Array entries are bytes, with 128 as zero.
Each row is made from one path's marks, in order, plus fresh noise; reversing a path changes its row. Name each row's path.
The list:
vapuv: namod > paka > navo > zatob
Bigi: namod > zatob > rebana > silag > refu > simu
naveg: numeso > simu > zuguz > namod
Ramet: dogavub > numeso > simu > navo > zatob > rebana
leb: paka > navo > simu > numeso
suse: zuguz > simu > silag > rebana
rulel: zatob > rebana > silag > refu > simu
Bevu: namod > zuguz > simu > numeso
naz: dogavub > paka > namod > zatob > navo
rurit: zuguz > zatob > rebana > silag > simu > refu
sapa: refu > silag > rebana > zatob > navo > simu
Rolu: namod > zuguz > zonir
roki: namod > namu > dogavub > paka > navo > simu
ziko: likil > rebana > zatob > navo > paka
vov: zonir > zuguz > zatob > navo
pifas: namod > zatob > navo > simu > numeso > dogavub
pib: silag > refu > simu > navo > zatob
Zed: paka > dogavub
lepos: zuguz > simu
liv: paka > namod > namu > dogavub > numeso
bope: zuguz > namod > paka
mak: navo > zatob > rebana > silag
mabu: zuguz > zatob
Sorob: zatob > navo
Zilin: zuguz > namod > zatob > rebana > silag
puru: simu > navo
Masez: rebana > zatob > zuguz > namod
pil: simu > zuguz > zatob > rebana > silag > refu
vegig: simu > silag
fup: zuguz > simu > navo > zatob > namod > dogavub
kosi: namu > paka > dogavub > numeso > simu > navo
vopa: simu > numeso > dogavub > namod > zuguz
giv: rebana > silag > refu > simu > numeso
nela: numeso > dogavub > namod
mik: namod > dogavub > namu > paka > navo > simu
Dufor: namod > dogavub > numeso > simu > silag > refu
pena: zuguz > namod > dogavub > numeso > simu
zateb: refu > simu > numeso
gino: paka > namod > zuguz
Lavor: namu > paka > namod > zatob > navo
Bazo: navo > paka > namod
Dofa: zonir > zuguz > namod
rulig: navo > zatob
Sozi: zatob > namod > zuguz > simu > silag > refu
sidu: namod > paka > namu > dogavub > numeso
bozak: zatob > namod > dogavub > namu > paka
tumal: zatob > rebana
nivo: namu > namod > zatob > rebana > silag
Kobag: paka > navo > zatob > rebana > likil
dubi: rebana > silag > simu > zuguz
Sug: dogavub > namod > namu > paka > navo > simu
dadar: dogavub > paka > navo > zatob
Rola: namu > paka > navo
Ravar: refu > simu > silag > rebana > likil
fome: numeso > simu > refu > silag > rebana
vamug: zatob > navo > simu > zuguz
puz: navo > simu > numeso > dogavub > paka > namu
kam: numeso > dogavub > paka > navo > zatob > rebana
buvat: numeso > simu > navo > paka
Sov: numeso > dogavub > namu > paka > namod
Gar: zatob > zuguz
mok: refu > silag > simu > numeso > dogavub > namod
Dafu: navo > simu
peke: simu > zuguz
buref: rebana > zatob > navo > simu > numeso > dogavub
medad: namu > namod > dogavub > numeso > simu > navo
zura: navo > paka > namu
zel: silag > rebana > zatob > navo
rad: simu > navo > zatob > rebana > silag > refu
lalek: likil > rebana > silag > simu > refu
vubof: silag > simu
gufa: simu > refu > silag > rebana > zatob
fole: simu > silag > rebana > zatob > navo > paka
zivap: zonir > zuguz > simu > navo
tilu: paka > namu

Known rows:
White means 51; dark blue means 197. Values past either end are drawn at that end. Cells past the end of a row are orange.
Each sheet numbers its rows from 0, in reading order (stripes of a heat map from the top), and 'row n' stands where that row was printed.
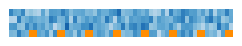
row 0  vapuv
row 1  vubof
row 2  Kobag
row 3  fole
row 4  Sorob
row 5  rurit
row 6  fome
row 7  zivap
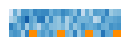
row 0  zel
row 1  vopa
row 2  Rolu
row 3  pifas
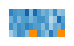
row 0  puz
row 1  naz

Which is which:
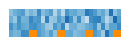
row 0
bozak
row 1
gino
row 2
peke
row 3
dadar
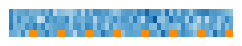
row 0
leb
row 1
Bigi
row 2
Gar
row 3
Dufor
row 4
rad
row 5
Ramet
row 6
gufa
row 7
mik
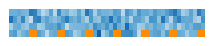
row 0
pil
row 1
mabu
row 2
suse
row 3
Masez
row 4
mok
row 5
vegig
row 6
fup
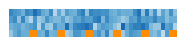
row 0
puru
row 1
Bevu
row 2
rulig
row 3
naveg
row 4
mak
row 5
Dofa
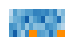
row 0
dubi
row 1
Sov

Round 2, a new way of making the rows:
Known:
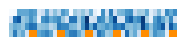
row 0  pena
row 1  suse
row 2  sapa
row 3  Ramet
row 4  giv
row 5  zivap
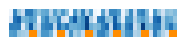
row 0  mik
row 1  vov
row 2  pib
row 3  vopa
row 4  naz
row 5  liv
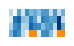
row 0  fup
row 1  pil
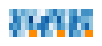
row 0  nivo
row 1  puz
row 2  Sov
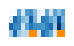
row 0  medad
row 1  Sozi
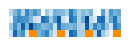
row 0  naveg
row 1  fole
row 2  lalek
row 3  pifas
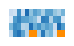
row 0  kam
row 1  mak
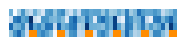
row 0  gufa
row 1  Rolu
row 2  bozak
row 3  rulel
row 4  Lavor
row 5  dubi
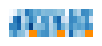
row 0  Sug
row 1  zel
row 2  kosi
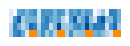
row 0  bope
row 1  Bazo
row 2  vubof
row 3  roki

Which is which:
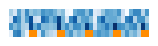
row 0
rad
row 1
Bigi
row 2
Dafu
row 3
lepos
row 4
rulig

